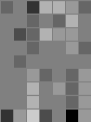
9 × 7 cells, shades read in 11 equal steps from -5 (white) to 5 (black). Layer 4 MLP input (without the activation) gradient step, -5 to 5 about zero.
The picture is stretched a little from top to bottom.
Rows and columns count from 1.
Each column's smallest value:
0 -1 -3 -2 -2 -2 -1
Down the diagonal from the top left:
1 0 1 0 0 1 -1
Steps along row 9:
down down up down up down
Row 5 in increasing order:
0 0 0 0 0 0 1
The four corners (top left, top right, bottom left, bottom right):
1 1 3 -1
